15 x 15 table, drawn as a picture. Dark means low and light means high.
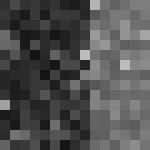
Stripes: none. Roughest part: centre. Seam: vertical, 60% of the way across, the right part higher. Average level on the scale: 30%.
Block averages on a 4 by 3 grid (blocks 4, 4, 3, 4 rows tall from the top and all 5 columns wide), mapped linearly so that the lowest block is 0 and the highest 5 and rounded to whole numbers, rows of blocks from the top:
0 1 5 / 0 2 5 / 0 2 5 / 1 1 4
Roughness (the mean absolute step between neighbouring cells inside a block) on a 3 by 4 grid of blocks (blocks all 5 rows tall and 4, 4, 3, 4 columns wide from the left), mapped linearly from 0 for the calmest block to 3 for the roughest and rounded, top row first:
1031 | 0231 | 2210
